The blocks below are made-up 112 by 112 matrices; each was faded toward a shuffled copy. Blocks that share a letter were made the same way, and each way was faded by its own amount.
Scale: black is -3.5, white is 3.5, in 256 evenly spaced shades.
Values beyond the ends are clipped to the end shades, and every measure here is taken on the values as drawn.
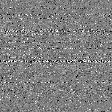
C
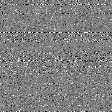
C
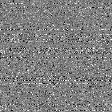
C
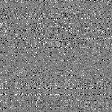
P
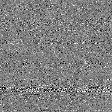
C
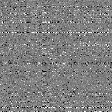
P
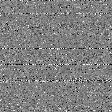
C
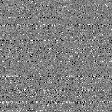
P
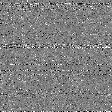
C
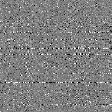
P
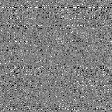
P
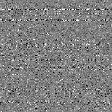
P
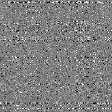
P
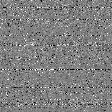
C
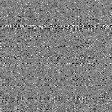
P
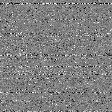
C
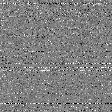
C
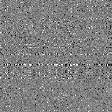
P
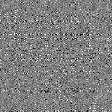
P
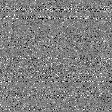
C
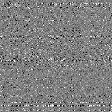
P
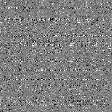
P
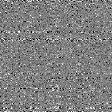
P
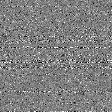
C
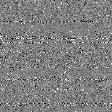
C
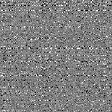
P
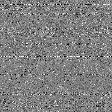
C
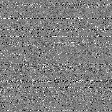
C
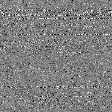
C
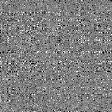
P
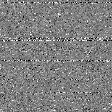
C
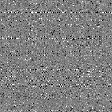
P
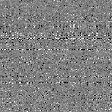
P
